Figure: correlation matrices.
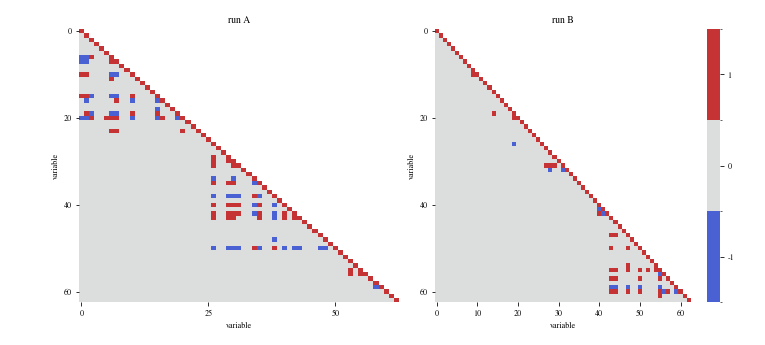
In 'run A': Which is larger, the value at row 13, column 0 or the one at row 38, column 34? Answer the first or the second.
the second
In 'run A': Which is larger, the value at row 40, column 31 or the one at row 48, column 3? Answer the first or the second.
the first
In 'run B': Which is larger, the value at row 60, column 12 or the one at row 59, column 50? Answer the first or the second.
the first
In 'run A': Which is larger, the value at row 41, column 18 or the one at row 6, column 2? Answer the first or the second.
the second
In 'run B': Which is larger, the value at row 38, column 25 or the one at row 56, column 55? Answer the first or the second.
the first
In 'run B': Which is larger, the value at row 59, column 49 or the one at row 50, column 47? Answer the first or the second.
the second
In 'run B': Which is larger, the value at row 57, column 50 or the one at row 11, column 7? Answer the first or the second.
the first
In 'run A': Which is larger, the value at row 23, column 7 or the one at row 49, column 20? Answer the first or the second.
the first
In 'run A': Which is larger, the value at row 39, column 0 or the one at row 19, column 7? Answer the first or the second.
the first
